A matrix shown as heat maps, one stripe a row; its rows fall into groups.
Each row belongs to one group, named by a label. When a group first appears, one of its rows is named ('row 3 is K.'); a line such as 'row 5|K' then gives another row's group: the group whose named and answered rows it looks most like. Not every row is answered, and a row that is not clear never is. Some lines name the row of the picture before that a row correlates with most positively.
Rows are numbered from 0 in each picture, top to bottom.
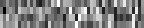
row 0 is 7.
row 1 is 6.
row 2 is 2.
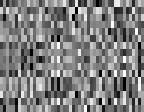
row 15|6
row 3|2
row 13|2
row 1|2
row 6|7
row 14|7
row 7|2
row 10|7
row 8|7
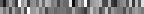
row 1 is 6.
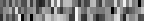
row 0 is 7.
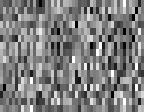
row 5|7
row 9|6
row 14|7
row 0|7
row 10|2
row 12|6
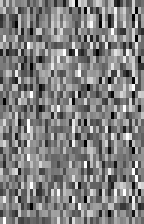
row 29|2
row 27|7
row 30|7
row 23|6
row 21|7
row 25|6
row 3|7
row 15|7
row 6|6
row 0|2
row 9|2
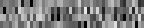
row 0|2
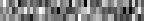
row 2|2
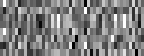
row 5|2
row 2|7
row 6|6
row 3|7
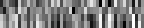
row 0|7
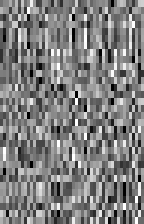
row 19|6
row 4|6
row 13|2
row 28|6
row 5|6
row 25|7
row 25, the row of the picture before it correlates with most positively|0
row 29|7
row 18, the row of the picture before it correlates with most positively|3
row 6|6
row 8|7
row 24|6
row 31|6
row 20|7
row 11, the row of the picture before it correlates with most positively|0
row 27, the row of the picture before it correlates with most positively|3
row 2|6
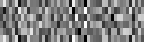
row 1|6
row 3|6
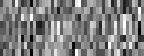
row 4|7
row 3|7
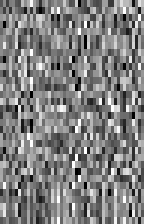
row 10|6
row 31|7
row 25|2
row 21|6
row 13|2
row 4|2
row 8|6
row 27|7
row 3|6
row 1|7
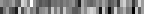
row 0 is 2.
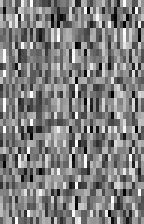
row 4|7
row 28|2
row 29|2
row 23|6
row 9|7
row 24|7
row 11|2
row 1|6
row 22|6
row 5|7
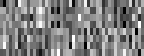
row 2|2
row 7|7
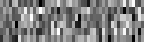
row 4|7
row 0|7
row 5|7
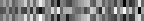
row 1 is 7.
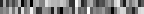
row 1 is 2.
